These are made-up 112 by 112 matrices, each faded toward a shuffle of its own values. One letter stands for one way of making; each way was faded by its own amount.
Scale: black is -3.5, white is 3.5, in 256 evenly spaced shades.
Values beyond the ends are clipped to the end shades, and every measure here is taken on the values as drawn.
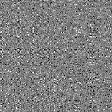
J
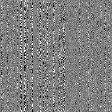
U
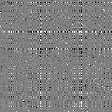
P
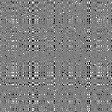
P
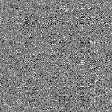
J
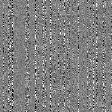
U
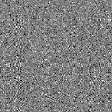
J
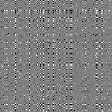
P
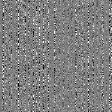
U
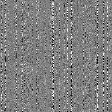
U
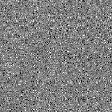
J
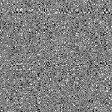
J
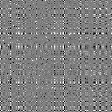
P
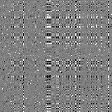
P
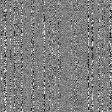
U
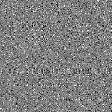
J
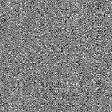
J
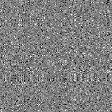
J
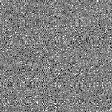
J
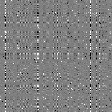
P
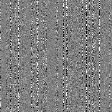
U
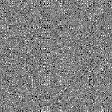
J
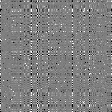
P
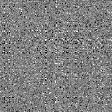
J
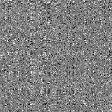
J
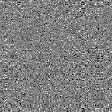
J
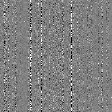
U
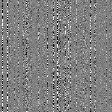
U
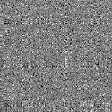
J
